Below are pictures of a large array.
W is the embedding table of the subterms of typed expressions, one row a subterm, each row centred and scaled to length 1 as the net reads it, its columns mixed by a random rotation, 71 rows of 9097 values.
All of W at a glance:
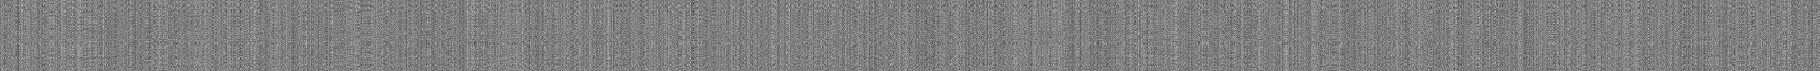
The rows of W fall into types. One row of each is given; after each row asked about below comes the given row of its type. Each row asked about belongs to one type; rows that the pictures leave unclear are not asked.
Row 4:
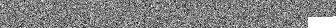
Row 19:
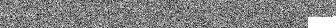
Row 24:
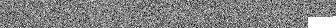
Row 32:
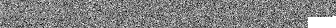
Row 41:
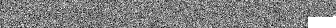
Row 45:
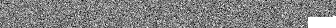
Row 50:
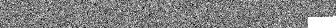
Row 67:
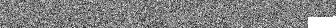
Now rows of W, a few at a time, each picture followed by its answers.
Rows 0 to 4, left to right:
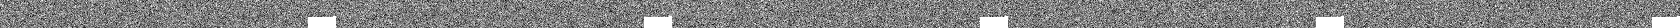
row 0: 4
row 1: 41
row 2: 32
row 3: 50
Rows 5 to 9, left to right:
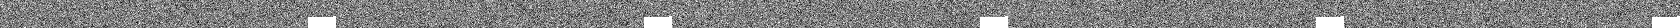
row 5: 4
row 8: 32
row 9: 67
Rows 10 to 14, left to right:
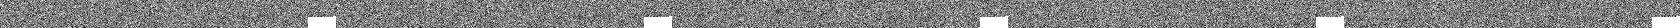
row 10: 4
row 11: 4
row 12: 50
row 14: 32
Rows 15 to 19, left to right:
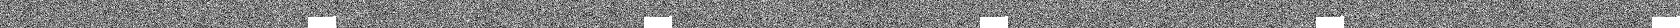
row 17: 24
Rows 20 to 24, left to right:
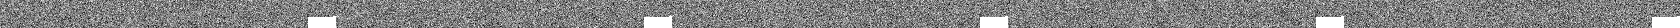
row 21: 67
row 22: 24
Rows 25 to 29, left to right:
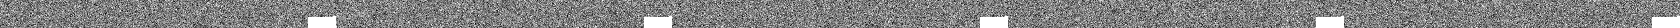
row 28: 50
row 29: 50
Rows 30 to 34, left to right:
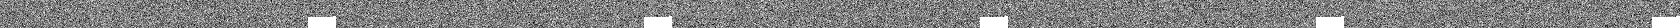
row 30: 24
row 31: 19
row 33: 4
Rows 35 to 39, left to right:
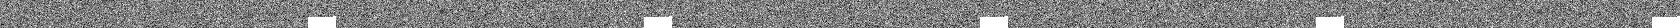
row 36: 50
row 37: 19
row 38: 50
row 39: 45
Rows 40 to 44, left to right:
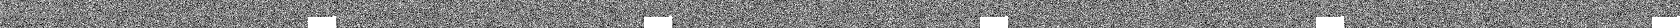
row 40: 32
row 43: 19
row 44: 67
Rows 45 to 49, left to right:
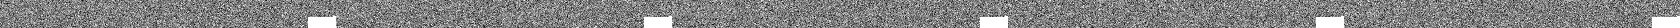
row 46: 67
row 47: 32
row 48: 4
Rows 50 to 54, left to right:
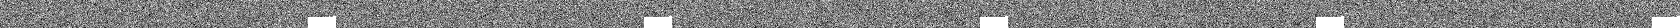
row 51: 45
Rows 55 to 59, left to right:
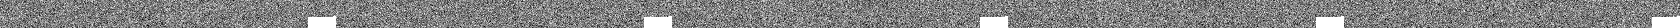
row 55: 67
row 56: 19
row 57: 24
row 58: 24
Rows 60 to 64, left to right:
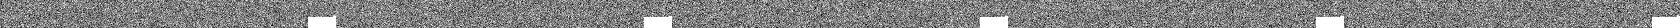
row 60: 41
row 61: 32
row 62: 50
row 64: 41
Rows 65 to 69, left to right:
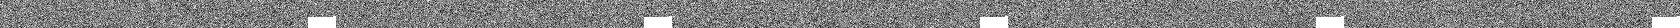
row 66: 24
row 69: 24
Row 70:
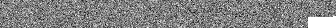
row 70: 45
